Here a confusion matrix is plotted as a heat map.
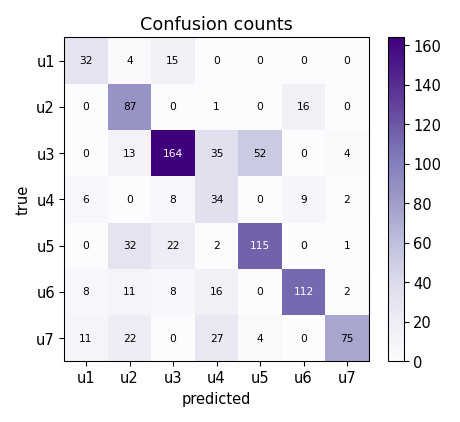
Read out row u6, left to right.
8 11 8 16 0 112 2
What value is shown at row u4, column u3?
8
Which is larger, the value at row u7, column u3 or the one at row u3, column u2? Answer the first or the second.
the second
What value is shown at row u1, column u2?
4
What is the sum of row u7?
139
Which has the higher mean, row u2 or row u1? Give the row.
u2
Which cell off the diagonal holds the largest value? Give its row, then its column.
u3, u5
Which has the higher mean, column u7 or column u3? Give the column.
u3
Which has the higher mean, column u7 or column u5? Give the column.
u5
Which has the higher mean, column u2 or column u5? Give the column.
u5
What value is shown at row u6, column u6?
112
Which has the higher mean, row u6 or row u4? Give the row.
u6
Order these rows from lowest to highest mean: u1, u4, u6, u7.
u1, u4, u7, u6
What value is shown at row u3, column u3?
164
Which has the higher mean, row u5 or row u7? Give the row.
u5
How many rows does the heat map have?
7
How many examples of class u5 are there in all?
172
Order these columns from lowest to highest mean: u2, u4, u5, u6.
u4, u6, u2, u5
